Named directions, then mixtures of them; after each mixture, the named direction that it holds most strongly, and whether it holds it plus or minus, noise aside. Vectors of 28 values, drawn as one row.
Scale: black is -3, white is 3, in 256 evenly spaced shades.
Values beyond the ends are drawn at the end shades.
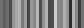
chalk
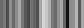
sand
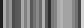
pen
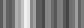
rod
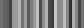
chalk, plus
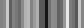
sand, minus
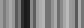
rod, minus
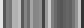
pen, minus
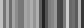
sand, minus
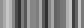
chalk, minus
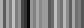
rod, minus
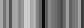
sand, minus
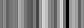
sand, plus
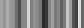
sand, minus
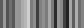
rod, plus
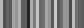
chalk, plus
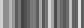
chalk, minus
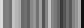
pen, minus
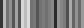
rod, plus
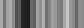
rod, minus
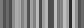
chalk, plus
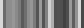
pen, minus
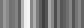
rod, plus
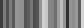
sand, plus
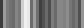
rod, plus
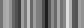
sand, minus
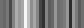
rod, plus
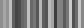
chalk, minus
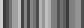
pen, minus
